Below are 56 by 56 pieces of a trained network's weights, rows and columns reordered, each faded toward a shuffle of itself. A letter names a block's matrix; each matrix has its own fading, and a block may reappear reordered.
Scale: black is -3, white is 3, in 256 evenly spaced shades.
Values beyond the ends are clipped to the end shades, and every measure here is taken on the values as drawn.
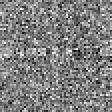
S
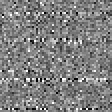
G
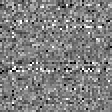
G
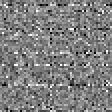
G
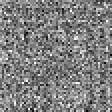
S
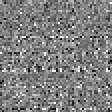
G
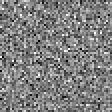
S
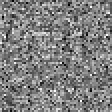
S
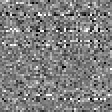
G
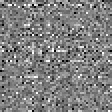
G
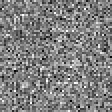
S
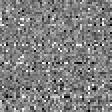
G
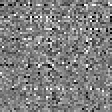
G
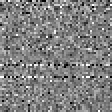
G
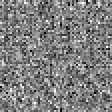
S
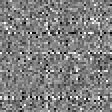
G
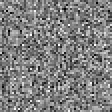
S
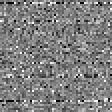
G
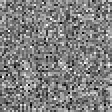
S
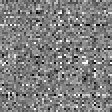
G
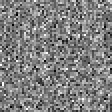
S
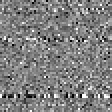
G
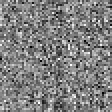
S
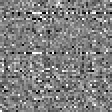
G
